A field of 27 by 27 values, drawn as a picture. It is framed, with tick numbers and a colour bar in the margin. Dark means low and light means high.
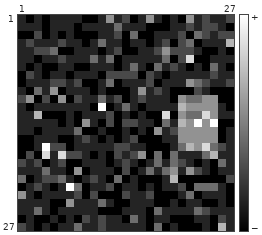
Mirror symmetry: none. Calmest part: top left. Odd rows or columns: none. Ninth with the highest average: middle right. Stripes: none. Average level on the scale: 20%. Odd patch: higher, in the middle right.
